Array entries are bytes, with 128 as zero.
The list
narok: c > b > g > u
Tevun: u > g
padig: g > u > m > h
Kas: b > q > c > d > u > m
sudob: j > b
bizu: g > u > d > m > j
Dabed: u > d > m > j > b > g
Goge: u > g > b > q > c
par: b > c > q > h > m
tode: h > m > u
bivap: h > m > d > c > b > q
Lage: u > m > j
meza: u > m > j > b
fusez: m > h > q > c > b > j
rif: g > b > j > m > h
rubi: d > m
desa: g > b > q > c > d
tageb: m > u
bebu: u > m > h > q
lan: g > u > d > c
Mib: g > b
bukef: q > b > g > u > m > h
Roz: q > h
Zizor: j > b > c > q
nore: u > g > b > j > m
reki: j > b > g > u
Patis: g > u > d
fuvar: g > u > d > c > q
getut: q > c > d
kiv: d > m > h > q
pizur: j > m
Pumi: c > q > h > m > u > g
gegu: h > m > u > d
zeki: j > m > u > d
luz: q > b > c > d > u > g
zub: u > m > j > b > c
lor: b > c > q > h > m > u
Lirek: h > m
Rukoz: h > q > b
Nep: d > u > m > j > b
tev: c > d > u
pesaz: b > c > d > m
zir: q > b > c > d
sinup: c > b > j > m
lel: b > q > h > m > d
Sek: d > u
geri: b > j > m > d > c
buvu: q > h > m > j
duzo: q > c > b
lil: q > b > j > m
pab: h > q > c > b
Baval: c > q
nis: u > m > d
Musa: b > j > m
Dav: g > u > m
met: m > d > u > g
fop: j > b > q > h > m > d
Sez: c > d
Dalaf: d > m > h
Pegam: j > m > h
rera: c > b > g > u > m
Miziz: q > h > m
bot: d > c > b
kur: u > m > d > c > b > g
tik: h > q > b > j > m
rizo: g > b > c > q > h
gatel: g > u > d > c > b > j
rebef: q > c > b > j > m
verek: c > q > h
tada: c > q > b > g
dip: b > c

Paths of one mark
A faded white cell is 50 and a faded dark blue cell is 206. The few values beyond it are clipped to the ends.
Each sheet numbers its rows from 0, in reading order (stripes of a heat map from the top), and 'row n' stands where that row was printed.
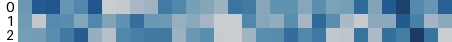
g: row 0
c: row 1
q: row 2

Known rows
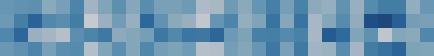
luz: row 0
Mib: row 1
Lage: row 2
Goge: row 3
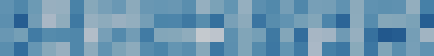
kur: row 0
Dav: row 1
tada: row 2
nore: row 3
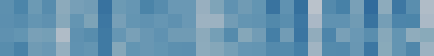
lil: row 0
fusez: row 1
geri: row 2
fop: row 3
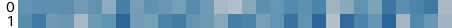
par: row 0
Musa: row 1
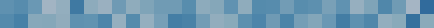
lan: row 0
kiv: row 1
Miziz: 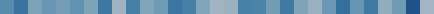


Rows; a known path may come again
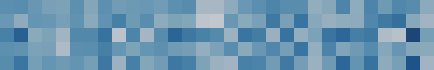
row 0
lor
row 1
zir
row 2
Lirek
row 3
geri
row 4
Miziz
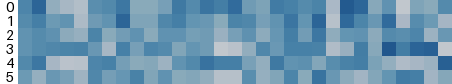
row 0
Lage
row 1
Musa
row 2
gatel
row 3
Rukoz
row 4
nis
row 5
bot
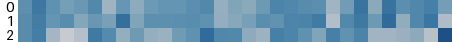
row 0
bukef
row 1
tik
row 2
Sek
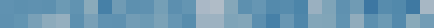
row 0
par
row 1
Kas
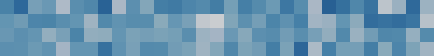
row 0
Pegam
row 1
pab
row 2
fuvar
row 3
sinup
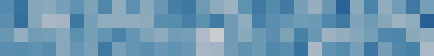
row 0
bebu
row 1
met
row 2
getut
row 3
fusez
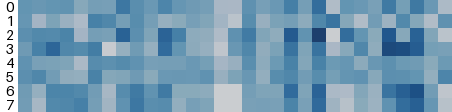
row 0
rebef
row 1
Sez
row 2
sudob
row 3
Mib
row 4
pesaz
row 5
kur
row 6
duzo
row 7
Baval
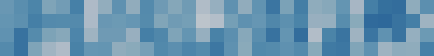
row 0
narok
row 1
rizo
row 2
reki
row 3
bizu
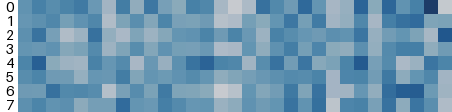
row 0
Roz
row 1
Goge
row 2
Patis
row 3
luz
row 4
tode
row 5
fop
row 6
tada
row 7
lil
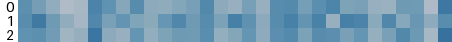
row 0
tev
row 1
Dabed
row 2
lan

